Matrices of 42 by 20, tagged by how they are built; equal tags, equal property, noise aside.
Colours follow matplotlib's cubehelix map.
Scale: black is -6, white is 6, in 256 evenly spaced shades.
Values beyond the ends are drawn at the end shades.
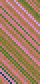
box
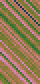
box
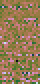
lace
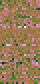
lace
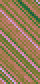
box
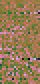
lace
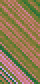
box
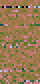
lace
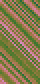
box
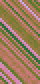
box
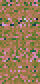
lace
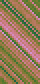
box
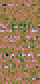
lace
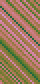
box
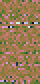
lace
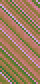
box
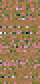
lace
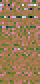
lace
